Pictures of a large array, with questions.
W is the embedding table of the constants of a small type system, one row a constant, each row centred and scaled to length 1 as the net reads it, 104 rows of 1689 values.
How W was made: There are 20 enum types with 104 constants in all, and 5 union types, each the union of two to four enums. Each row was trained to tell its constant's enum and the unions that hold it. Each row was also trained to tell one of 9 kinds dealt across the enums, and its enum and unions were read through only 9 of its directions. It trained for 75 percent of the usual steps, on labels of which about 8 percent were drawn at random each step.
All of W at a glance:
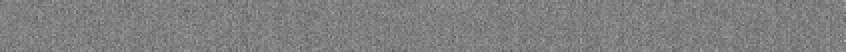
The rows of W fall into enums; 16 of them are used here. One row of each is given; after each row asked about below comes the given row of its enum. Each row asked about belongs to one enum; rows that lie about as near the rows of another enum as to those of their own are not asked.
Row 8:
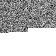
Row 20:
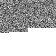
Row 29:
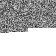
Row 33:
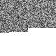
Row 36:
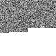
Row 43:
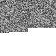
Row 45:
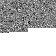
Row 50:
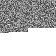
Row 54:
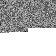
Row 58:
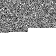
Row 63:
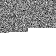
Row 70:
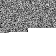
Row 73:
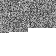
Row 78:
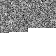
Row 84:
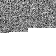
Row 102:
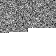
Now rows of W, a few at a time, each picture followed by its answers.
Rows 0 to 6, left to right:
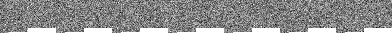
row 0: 54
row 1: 70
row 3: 45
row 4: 45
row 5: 8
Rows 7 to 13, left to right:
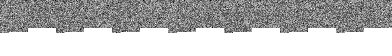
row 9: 8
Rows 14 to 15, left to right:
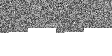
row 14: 8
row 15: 33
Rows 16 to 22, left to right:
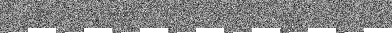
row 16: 50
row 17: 70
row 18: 54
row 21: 33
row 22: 50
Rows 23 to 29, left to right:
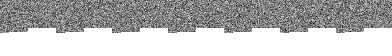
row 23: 54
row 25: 63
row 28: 36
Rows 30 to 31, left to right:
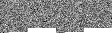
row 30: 54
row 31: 50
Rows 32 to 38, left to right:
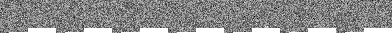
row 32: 73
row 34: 33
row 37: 43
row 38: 54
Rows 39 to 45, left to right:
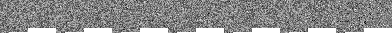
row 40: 45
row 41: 70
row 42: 36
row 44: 33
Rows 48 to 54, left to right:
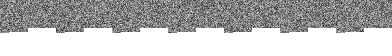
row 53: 73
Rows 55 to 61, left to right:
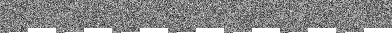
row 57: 54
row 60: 50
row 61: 45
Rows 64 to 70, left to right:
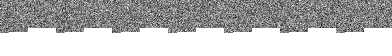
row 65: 8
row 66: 43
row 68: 73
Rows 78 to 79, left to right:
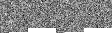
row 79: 84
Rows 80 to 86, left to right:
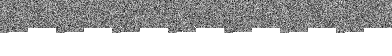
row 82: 63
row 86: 73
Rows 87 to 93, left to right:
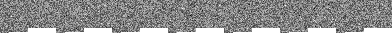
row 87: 8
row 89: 8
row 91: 43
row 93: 63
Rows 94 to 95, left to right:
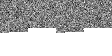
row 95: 45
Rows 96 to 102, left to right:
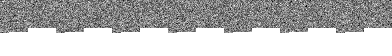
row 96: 45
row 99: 70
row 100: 63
